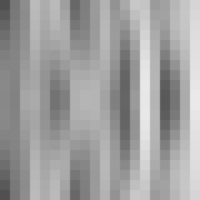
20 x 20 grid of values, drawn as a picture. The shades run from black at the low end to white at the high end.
Mirror symmetry: top to bottom. Histogram: bell-shaped. Roughest part: middle right. Grain: streaks running down. Average level on the scale: 60%.
